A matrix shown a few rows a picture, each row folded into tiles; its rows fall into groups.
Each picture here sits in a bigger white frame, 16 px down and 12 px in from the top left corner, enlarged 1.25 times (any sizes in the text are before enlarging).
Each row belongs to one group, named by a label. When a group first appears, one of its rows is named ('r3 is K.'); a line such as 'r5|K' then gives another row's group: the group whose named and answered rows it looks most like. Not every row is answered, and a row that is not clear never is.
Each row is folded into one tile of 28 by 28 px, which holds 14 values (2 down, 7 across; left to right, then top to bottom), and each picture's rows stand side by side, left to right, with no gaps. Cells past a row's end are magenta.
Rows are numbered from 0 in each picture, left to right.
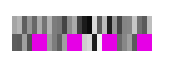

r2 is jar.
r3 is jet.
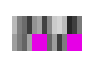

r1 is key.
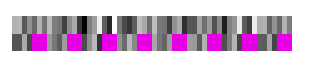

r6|jet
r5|jar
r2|jet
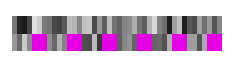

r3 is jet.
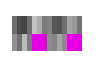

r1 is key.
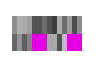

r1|jar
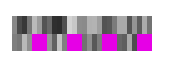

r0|key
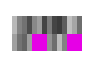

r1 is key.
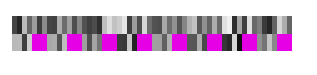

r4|jar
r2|key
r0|jar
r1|jar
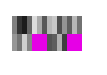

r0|key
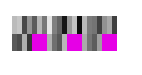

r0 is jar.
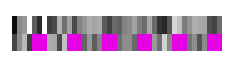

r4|key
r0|jet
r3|jet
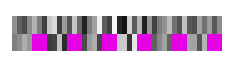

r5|jar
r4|jet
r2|jet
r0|key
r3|jar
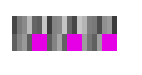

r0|jet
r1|jet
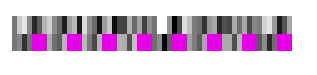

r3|jar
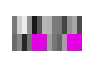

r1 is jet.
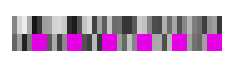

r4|jar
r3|key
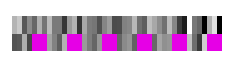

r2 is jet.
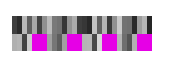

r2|jar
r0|jar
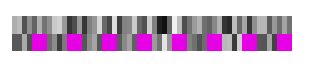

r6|jar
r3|jet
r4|key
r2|jet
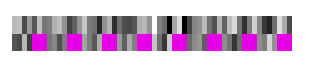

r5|jet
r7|key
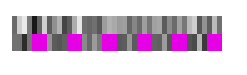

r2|key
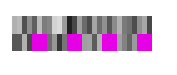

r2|jar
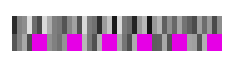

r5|jar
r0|jet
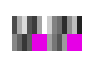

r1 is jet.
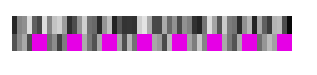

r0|jet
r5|key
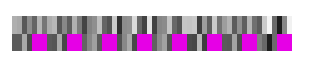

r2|jet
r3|jet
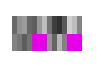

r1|key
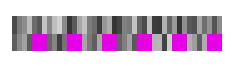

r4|jar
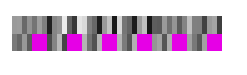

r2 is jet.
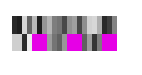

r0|jar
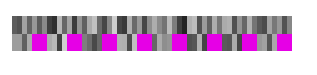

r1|jar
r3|jar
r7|jar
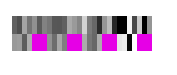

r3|jar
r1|key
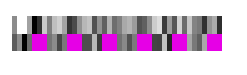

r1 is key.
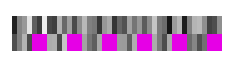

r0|jet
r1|jar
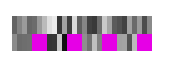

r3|jar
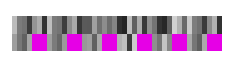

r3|jar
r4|key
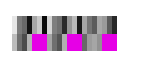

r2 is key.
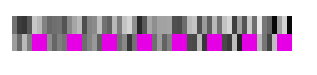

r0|key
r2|jet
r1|key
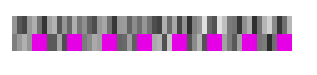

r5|jet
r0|key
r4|jar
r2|key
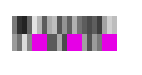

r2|key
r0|key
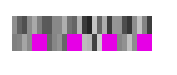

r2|jar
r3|key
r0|key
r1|jet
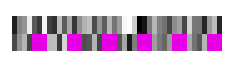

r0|jet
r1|jar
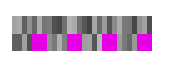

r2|jar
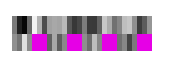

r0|key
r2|key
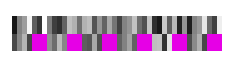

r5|jet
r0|jet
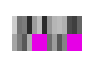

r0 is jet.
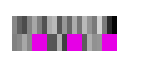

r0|key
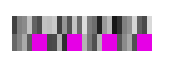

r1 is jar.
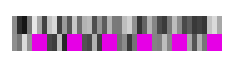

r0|key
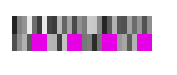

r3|jar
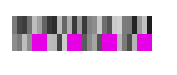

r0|key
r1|jar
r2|jet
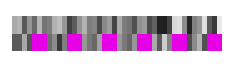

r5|jet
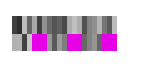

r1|key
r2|jet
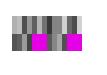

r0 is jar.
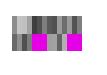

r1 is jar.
